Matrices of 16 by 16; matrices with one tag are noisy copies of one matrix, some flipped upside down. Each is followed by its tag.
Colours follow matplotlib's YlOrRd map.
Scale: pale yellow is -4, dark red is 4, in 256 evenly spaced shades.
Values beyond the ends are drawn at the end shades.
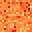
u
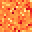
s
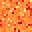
s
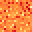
u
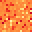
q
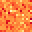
q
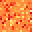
q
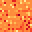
u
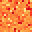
s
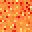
u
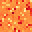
s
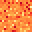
u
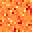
s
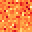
u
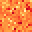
s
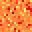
s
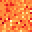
q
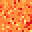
s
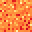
u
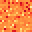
u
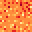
u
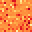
u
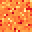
s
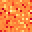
q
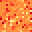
q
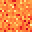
u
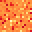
q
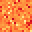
s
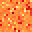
s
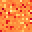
q
